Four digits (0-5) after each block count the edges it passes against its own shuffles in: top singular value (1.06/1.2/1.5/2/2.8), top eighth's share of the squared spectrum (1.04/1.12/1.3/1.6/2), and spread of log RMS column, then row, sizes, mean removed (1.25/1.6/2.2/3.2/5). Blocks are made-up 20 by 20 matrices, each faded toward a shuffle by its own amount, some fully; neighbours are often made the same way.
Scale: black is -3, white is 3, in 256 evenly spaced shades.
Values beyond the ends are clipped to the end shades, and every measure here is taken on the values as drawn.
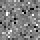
0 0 0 0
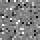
0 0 0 0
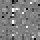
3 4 1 0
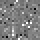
0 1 0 0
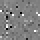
2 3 0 0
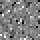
1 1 0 0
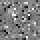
0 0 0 0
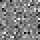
2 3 1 1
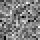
0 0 0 0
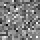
0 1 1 0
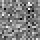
1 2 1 0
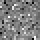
0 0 0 0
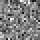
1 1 0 0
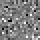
0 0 0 0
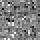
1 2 1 0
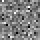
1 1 0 0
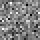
0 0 0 0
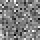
0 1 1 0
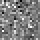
1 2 1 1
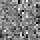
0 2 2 0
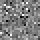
0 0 1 0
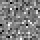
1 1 0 0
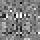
3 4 2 2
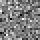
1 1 0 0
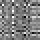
4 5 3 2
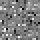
1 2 0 1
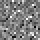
1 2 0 0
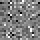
3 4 1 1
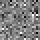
2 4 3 1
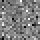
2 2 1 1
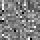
2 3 1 0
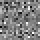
2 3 1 1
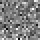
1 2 0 0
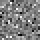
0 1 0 0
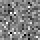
1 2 1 0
